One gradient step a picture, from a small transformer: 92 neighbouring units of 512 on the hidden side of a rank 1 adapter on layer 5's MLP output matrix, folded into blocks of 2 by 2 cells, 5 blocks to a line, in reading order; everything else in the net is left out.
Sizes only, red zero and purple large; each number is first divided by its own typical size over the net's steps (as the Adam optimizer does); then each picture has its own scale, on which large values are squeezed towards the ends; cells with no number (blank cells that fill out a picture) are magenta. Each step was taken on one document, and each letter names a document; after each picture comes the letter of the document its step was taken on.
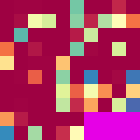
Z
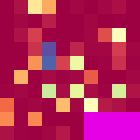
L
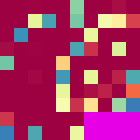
Z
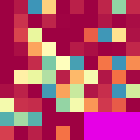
L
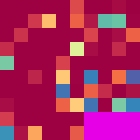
Z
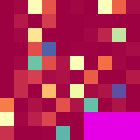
L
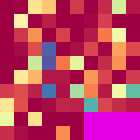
L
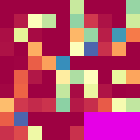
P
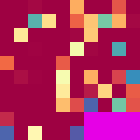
Z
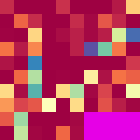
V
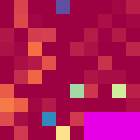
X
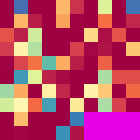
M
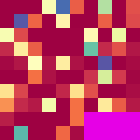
M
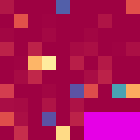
X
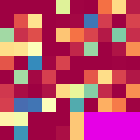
M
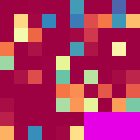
Z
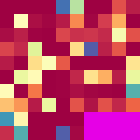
V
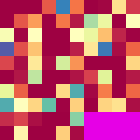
M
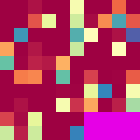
Z
